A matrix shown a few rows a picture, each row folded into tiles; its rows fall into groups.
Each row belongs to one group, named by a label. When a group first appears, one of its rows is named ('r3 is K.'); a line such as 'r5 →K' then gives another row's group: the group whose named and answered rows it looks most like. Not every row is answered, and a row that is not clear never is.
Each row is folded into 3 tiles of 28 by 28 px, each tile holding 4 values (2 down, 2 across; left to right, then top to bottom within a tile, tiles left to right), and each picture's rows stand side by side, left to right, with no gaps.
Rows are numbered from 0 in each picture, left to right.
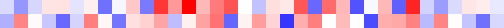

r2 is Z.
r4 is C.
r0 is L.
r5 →L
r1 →C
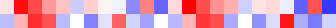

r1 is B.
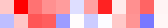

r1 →Z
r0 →Z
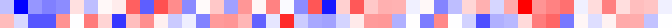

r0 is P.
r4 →Z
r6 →Z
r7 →Z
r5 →L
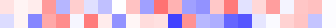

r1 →C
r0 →C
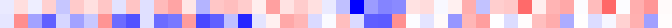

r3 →Z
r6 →Z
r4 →P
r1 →L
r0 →L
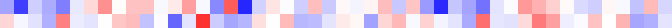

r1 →Z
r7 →B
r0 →P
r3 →B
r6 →Z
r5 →P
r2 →B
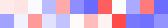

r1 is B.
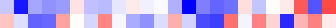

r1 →L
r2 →P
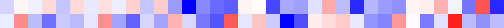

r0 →L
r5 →B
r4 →P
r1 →L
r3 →P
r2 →P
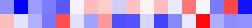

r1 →L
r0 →P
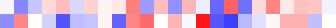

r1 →C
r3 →Z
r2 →B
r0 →L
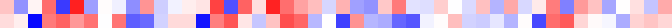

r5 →B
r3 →Z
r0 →C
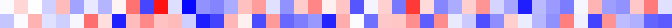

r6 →P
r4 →C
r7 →L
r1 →C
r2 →P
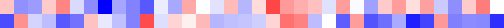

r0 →L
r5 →L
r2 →B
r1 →P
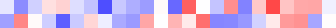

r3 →Z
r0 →L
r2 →B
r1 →P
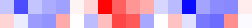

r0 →P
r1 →Z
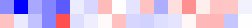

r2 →Z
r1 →B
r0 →P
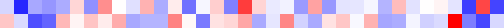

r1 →B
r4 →B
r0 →P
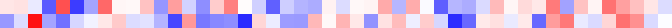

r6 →C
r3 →P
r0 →B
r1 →B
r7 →Z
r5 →P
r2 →L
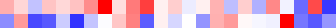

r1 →Z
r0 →L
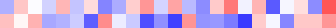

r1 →L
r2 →L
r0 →B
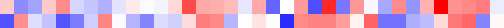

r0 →L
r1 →L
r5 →Z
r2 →Z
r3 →C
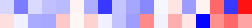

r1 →P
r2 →C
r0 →P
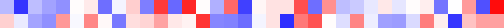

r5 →C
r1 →C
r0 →P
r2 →B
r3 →C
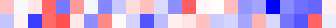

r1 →L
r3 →P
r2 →B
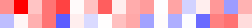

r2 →C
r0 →Z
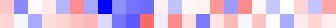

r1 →P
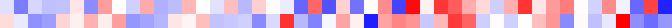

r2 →B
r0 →P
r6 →Z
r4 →C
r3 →B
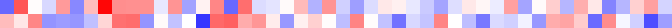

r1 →Z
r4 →L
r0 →B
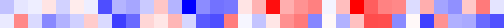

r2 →P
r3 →Z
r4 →Z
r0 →L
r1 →P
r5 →L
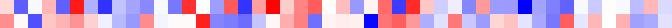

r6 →P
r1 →P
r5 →B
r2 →B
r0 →C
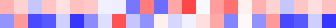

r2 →Z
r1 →B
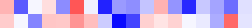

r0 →C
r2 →P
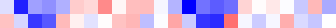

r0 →P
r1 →Z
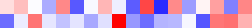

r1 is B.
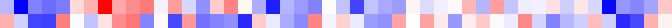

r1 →Z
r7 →P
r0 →P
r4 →P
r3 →P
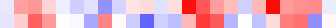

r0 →Z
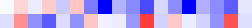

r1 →P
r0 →L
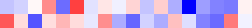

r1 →L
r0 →C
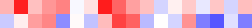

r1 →Z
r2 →L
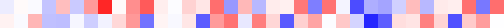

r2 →C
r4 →P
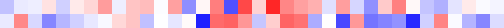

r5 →L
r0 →L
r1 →Z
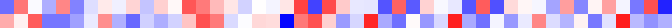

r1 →L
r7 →B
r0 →B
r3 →C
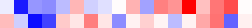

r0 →P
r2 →Z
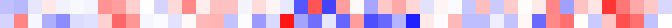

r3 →B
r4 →L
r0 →L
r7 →Z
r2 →Z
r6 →C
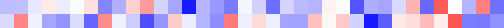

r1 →L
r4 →P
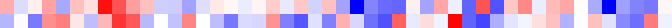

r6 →Z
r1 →Z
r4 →P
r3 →L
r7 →P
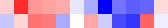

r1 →P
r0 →Z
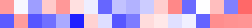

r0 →L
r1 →P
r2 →C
